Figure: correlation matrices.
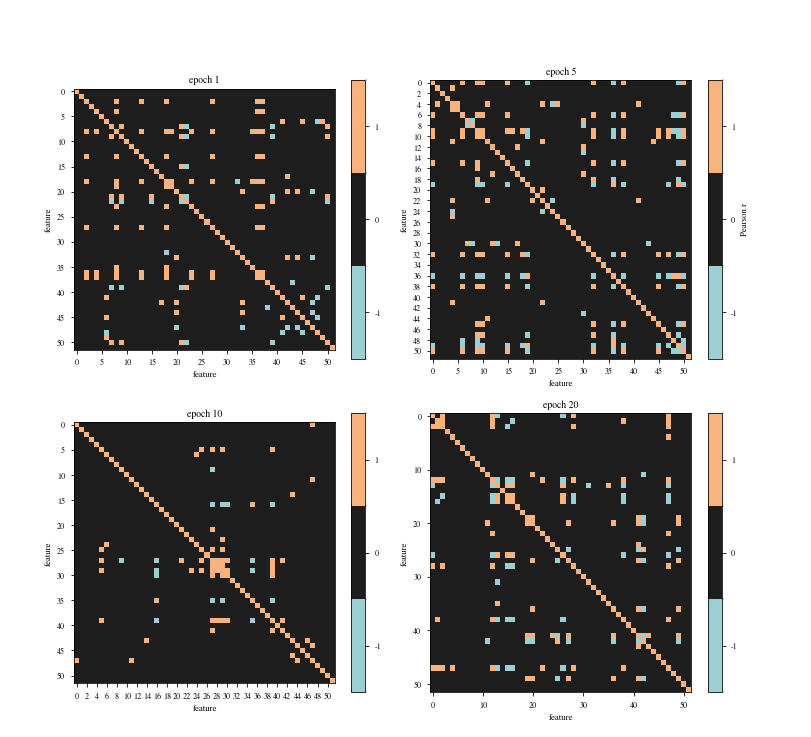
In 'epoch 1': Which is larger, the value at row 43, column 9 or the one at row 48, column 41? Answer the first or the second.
the first
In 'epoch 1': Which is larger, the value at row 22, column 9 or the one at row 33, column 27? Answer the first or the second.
the second
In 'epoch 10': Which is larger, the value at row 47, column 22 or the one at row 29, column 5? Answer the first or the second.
the second
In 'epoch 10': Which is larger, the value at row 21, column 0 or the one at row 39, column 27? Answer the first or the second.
the second
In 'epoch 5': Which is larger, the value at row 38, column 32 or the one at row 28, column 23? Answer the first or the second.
the first
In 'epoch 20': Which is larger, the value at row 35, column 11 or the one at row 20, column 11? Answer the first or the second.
the second
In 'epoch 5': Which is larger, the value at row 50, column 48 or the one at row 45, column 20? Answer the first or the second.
the second
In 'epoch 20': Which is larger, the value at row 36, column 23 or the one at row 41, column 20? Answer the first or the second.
the second
